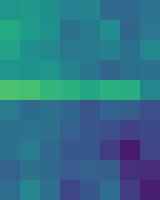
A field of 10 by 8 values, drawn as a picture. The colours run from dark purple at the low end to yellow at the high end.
The field climbs toward the top left. The top middle is the calmest part. Row 5 differs from the rows beside it. The bottom right is the ninth with the lowest average. Streaks run across, left to right.
